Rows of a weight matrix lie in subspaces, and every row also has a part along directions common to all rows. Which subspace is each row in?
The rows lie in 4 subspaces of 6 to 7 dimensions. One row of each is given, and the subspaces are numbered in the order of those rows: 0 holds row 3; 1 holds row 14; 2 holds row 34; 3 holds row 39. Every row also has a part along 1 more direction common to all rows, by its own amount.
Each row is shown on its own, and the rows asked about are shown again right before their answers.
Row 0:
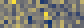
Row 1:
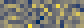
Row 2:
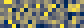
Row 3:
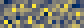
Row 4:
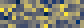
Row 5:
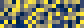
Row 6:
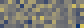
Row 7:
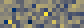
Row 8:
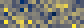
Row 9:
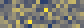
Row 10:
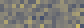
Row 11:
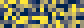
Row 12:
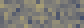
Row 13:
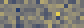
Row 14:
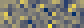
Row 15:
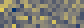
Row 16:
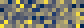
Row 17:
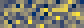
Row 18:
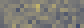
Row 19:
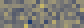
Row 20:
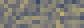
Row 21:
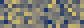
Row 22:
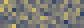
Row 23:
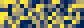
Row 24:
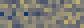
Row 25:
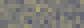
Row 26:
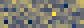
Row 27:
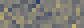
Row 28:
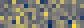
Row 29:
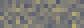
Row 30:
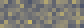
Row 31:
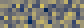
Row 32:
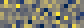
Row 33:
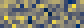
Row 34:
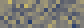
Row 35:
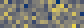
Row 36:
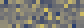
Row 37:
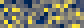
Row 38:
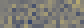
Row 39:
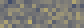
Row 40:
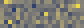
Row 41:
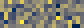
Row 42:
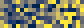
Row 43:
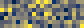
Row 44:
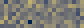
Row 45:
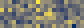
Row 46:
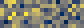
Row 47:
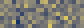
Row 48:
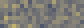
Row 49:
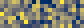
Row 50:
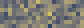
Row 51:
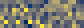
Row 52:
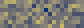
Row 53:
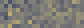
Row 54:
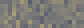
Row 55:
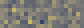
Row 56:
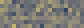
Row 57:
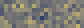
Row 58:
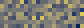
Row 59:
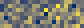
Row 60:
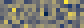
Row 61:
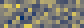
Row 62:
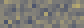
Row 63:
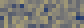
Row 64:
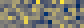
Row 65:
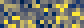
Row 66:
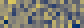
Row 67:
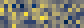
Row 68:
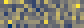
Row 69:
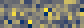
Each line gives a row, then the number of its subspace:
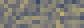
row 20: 0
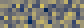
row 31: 0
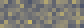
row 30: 3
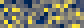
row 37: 1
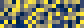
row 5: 2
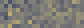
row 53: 3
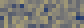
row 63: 0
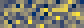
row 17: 2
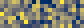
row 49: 2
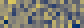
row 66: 2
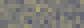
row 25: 0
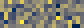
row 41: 2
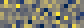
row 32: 2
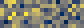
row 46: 3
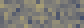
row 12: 0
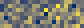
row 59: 1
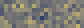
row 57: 3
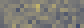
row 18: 0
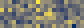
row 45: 1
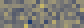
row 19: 0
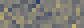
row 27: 1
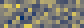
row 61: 2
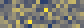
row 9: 2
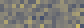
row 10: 3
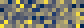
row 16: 3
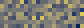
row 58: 3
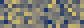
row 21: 3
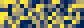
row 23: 1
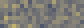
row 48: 1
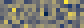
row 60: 0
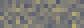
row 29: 2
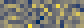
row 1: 1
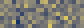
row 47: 2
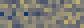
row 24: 3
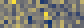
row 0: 2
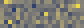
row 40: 0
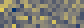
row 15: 3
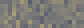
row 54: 1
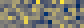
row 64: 2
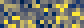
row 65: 1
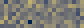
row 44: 3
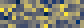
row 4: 3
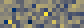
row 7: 0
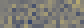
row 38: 0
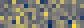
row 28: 2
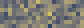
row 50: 1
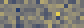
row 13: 2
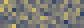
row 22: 3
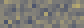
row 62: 0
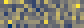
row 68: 0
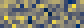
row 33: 1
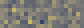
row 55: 1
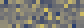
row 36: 2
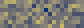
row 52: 1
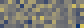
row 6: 3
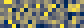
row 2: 0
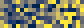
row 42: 0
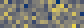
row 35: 2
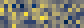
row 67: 3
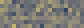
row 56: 1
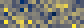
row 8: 1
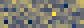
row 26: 1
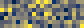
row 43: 1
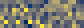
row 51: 1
